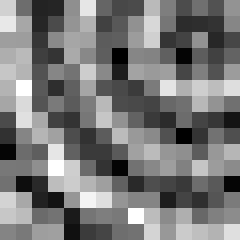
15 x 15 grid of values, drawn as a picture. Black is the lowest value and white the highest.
Rings: centred on the top right. Slope: none. Mirror symmetry: none.
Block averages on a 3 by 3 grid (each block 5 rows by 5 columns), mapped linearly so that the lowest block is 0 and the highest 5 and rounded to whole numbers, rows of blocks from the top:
5 5 0 | 4 3 4 | 5 5 4
